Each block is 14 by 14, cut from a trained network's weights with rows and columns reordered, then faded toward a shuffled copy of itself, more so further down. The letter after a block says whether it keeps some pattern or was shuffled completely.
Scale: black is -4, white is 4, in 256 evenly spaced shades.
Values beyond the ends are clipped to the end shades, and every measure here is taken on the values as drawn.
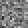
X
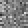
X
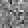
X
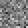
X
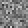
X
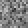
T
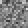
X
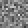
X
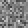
T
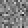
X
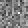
X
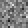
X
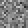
X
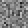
X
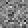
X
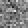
X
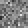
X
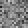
T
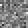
T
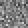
T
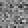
T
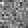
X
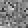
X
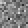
T
